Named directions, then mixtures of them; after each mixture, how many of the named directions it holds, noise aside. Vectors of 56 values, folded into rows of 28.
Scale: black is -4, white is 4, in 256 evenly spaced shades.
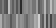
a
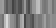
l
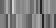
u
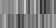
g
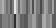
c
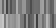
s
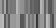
three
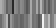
two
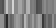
three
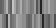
one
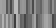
two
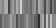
one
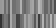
three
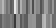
one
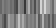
one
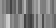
three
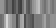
one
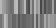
three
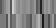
one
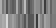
three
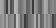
three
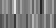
three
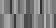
three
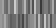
three
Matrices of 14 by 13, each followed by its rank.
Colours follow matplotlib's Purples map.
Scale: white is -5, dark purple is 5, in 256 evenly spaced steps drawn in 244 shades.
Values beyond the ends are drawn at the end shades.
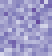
full rank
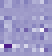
two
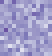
full rank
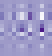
one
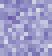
full rank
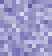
full rank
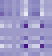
one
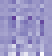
two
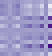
one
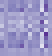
two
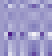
one
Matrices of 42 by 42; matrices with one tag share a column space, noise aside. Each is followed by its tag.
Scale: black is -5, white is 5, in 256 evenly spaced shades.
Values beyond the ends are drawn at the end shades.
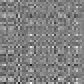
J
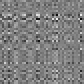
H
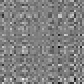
J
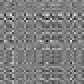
H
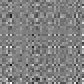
J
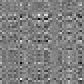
H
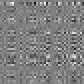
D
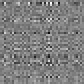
D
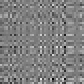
J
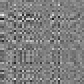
H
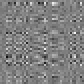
D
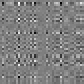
D
